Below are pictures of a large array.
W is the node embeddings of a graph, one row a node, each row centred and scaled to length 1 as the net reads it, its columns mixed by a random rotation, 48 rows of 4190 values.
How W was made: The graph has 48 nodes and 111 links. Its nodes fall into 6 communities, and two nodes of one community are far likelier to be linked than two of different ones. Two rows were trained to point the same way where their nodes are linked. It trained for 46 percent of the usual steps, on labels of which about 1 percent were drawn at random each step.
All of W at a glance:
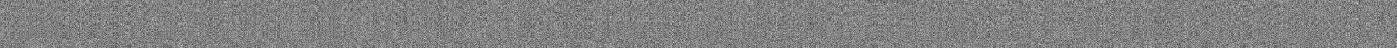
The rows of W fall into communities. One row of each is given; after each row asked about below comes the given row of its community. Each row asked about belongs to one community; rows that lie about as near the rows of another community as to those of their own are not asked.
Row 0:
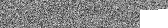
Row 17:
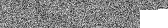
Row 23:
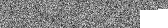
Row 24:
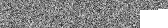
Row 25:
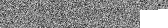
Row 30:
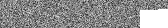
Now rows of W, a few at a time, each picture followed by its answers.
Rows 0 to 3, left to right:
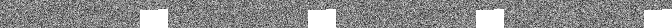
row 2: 25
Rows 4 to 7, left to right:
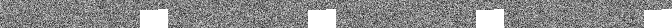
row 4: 0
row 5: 24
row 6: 23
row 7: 23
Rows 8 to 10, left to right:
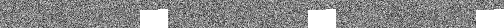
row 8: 25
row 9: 30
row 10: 25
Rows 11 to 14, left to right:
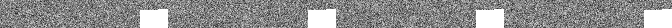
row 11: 30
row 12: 17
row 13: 0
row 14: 24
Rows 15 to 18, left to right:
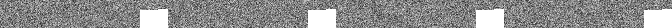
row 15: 0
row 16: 30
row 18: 25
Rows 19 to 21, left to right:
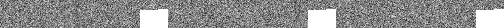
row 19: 25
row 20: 17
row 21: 30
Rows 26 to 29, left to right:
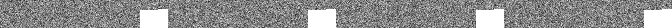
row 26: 25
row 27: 30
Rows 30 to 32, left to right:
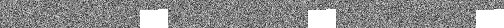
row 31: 30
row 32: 25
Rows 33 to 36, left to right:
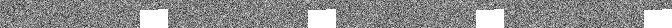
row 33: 25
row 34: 30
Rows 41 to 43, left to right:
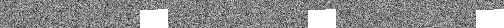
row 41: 23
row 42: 0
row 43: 23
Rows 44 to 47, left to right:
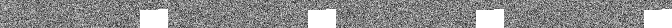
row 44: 17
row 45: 24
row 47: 23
